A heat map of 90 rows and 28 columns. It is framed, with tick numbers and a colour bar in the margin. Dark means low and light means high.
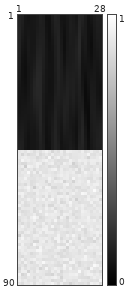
It is made of 2 by 1 panels. Panel 1,1: very low, streaked downward, faint in contrast. Panel 2,1: very high, fine-grained, faint in contrast.
